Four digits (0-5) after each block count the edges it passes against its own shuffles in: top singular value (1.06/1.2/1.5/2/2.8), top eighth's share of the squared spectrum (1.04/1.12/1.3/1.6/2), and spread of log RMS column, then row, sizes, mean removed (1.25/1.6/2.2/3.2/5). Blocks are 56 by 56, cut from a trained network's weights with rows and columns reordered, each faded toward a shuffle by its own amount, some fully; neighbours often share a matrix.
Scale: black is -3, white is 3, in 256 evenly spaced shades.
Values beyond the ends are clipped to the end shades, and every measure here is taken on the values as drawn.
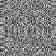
4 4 2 2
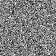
1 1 0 0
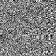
4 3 1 1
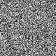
3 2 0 0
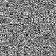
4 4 0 2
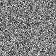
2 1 0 1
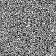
2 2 0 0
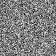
0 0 0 0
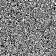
0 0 0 0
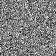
0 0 0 0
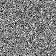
1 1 0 0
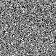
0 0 0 0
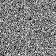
2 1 0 0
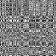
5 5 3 3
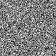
2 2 0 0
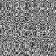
4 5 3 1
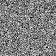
2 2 0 0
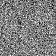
1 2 0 0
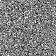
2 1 0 0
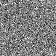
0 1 0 0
